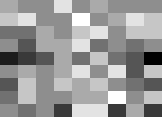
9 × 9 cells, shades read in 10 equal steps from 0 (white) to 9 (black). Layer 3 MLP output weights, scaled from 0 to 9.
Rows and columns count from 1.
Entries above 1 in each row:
8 6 8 8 9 7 9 8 7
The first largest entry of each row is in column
2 3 1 2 9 8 1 1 4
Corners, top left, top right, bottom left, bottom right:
3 4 4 7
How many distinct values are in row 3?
5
